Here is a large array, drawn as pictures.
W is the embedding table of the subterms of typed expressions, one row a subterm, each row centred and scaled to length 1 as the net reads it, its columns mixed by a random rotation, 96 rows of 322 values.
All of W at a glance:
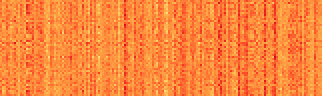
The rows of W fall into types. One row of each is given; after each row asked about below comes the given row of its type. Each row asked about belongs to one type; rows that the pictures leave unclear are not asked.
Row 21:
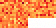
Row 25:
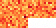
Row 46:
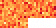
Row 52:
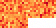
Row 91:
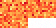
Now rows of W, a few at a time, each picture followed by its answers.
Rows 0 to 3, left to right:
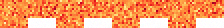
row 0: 46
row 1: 91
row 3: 52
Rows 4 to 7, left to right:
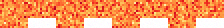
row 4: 46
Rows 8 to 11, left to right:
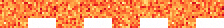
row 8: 46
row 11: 46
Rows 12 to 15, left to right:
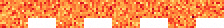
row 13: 46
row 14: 46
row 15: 25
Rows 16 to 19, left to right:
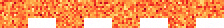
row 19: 25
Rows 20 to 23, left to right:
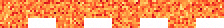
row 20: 52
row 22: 91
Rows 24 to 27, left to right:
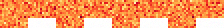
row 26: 91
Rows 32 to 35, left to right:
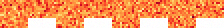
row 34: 52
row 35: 25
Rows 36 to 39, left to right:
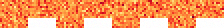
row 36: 21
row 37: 52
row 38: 91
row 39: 25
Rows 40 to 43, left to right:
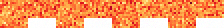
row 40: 46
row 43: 21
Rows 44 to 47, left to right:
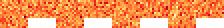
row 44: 25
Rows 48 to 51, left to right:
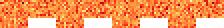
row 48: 21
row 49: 52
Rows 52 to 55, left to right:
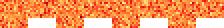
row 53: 25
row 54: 25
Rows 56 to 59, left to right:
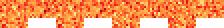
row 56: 52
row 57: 52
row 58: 46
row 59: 25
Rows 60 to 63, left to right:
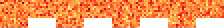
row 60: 21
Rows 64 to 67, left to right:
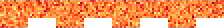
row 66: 46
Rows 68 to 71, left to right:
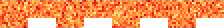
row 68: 25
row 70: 46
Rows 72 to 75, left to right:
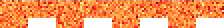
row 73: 25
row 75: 25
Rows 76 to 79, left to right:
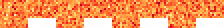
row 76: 46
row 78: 52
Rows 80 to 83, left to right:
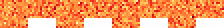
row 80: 46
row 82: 91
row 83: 25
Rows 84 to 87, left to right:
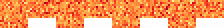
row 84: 52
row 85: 21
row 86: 46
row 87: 91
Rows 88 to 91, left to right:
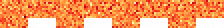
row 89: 25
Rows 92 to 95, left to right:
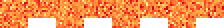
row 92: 91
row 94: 25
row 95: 46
